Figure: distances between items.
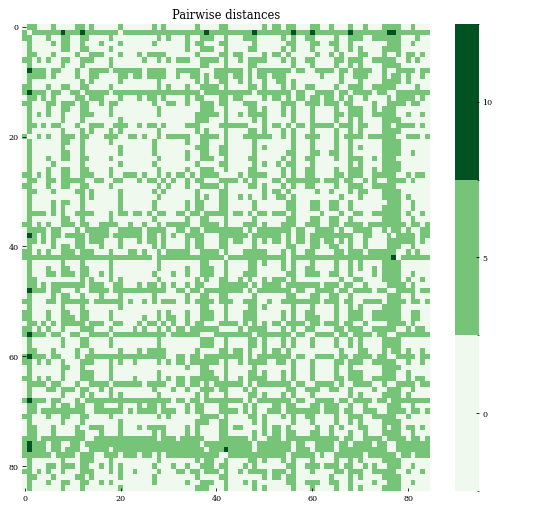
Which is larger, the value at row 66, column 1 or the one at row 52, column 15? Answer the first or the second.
the first
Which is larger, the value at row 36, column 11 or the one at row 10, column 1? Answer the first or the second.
the second
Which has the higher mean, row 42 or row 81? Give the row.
42
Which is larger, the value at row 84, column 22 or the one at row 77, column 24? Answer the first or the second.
the second
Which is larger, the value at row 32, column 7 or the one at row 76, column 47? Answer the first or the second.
the second
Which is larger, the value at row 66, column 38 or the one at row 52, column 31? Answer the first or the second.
the first
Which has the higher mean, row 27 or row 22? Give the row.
27
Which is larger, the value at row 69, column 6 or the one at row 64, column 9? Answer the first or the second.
the first
